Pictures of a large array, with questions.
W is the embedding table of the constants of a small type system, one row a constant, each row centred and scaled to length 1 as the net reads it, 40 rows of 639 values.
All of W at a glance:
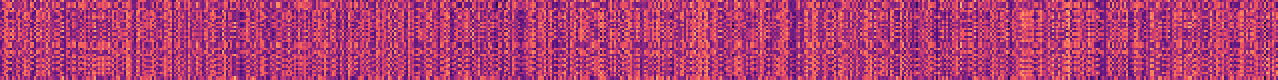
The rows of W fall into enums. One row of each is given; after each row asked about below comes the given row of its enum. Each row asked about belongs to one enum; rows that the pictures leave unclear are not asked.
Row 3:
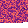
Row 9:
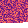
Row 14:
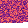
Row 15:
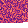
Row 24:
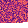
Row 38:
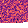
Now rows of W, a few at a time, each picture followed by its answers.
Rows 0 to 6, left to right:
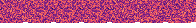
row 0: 15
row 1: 3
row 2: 3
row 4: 15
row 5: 14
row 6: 9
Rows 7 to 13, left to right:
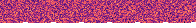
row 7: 9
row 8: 24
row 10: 14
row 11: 38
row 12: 9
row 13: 38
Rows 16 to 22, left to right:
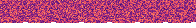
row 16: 14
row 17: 14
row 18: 15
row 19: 14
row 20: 9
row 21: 3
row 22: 3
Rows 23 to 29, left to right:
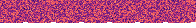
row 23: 3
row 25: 14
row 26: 14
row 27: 38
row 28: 3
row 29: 24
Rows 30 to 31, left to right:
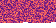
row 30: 9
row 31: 3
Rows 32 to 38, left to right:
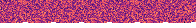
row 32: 24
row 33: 9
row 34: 3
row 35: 9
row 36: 24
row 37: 9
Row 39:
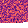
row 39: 38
